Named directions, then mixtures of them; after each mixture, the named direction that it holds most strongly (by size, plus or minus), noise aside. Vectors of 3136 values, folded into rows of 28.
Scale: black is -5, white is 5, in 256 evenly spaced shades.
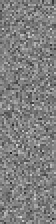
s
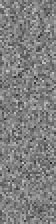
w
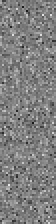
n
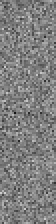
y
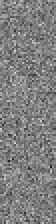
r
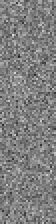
r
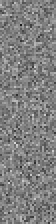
w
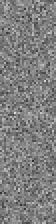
y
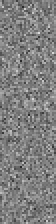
w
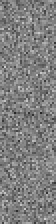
y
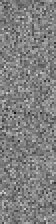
y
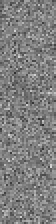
r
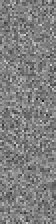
r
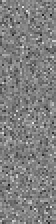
n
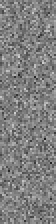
w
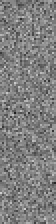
y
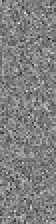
n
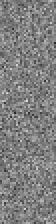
y
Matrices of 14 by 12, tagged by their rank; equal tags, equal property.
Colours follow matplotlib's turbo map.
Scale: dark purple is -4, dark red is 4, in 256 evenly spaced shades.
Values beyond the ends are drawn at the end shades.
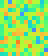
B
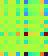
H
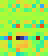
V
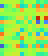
V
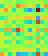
V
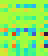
V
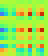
H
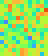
B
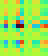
H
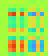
H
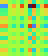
H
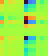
H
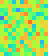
B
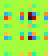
H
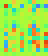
V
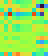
V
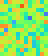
B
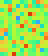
B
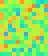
B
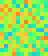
B
